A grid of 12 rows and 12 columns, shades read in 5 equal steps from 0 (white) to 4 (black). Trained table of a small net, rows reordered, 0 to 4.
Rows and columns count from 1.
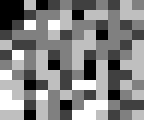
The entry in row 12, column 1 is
1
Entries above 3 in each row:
3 3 1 1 0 0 3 1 1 1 1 1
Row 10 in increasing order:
0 0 1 1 1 1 2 2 2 2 3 4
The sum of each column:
23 22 29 20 23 27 20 22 19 33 24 19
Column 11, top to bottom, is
1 1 3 2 3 2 1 3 1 2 3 2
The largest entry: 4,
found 16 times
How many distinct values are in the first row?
4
